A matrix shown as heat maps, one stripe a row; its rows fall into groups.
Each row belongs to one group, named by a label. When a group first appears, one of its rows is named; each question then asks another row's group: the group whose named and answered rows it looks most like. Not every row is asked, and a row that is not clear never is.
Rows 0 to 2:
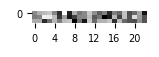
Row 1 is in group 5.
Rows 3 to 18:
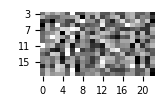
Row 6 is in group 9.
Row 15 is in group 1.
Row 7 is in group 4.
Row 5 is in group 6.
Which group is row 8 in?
1
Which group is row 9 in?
5
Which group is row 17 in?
5
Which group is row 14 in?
1
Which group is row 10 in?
1
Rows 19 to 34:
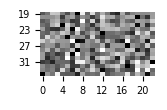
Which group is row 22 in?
1
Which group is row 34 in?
9
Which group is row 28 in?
1
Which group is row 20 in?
1
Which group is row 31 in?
6
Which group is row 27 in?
6
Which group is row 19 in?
5
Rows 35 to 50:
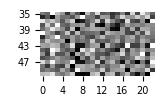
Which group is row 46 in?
9
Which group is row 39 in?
5
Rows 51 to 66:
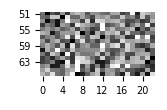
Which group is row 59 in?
1
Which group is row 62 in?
6
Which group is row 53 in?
4
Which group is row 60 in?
9
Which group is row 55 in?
1
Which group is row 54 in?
6
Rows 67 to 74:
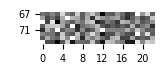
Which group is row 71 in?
9
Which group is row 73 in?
4
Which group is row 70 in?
5
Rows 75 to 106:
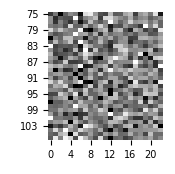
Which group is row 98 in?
4
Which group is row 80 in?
4
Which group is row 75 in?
6
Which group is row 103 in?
6
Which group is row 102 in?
1
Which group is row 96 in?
1
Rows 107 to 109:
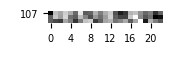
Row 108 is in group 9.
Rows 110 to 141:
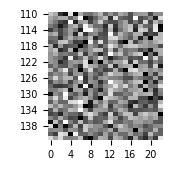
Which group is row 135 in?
6
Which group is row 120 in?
1
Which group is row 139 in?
6
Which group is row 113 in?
6
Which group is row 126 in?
5
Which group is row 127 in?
1
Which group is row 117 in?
5
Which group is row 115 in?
1
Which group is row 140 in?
1
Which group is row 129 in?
1
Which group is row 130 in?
9
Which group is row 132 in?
4
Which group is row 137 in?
9
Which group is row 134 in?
4
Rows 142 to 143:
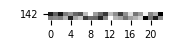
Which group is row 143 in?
1
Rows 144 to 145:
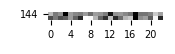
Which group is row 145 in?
6
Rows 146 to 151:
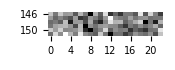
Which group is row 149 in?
5
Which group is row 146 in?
5
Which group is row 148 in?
1
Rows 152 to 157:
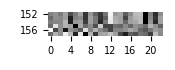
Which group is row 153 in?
1
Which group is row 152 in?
1
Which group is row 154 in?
1
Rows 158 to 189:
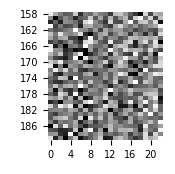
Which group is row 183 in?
9
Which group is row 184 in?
5
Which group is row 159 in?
9
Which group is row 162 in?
4
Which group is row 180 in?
6
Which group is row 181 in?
5
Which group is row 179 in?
5
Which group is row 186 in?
9
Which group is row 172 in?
9
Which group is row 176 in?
4
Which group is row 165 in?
6
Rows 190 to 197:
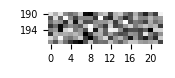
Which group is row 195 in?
9
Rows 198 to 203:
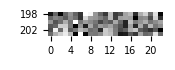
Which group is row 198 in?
6
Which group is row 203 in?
5
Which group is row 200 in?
4
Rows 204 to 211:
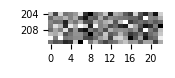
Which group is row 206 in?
4
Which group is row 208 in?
9
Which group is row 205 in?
9
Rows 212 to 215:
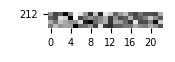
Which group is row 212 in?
4
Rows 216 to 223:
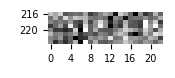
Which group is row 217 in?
4
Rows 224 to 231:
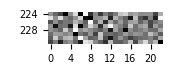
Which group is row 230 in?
4
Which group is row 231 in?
6
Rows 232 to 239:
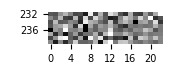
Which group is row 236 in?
9
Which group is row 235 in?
5
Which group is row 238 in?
5
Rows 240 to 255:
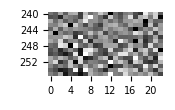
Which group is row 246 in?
5
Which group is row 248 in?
1
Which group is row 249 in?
6
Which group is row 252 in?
1
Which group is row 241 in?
6
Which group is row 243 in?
1
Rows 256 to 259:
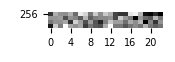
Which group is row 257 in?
6
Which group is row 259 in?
9
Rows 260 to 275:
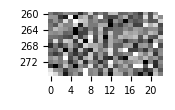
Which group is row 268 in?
6
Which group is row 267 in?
5
